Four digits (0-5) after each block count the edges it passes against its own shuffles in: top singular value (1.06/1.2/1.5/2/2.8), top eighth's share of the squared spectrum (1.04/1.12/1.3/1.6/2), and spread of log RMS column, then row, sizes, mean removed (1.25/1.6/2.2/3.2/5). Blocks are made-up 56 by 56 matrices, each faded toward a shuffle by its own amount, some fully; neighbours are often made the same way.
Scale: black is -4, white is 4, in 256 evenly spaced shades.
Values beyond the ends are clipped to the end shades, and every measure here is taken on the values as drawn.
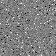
1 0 0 0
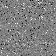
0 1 0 1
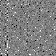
3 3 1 0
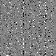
3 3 2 0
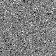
0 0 0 0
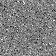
0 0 0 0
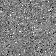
1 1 0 0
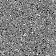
0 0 0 0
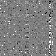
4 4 2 1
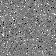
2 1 0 0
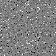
2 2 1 0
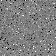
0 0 0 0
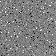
0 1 0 0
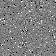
2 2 1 0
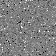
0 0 0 0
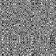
4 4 2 2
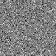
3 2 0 0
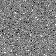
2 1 0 0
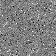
1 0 0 0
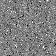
2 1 0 0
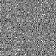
4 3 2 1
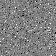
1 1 0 0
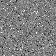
0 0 0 0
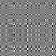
5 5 4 4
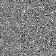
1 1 2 0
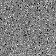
1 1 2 0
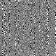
2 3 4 0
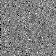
1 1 2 0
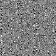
1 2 2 0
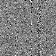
1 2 2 0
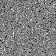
0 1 0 0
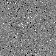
0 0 1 0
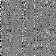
2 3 3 1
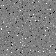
1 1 0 0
